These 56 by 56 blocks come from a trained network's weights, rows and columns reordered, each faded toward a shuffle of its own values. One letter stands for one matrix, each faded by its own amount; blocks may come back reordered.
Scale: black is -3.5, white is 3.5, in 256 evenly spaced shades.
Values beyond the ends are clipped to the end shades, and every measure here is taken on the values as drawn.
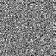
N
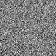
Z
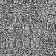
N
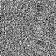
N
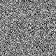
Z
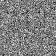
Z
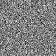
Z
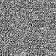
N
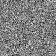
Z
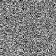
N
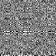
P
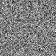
Z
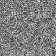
N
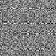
P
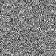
N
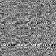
P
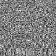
N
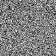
Z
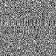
N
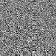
N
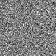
N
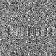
N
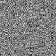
N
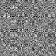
P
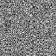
N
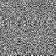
P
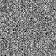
N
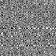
P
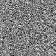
N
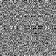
P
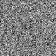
N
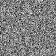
Z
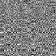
P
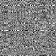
P
